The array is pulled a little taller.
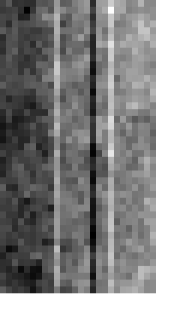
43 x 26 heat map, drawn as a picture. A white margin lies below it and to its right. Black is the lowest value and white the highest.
The grain runs up and down. There is an overall slope up to the right. The top right is the ninth with the highest average. Columns 10, 16 and 19 differ from the columns beside them.
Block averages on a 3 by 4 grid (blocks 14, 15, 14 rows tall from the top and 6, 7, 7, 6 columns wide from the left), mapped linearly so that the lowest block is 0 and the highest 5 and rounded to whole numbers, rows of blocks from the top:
1345 / 0234 / 0234
